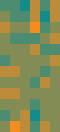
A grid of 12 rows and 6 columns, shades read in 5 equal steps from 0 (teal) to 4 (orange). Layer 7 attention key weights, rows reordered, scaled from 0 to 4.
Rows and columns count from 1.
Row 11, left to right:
1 2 3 0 2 2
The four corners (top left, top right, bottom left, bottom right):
1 3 2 2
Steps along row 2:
down same up down up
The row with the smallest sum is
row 1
